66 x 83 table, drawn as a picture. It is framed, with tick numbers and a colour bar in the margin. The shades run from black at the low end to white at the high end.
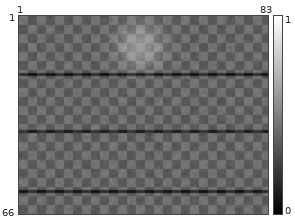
Rows 20, 39 and 59 stand out from the rest. No overall slope runs across the table. The ninth with the highest average is the top middle. A single bump stands in the top middle.
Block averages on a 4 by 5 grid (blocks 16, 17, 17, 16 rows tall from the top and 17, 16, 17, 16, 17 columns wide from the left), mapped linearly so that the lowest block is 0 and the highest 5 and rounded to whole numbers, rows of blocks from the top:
11511 | 00100 | 00000 | 00000
